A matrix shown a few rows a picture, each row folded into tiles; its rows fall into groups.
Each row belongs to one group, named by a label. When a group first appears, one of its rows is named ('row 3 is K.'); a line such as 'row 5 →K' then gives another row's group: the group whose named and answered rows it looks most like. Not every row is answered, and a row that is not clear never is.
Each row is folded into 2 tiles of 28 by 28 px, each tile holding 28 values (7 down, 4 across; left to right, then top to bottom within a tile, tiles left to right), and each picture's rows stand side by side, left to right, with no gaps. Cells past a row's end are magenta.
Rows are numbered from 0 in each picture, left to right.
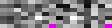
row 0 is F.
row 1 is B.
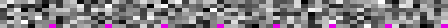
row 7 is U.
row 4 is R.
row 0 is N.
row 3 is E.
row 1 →B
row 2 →F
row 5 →U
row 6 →F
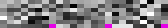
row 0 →E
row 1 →F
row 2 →R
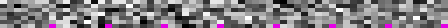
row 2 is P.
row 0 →F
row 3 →P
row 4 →E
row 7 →U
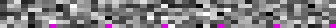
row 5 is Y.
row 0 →U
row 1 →P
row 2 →F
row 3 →R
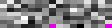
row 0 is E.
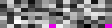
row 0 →Y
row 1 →R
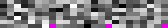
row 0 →Y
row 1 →P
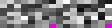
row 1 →N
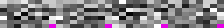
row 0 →P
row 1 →E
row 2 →Y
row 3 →E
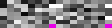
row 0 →B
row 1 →E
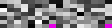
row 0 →B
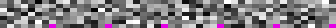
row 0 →B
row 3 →Y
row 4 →P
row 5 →F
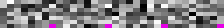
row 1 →Y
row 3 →P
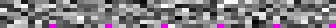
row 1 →E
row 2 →Y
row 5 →E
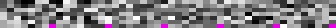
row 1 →U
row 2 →N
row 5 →R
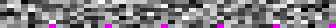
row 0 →U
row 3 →R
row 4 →U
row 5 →N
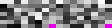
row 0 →P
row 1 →F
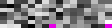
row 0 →R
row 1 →U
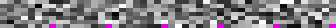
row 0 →F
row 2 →U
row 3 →Y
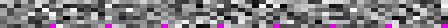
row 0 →E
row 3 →Y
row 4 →B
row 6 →P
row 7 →B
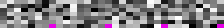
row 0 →N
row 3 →R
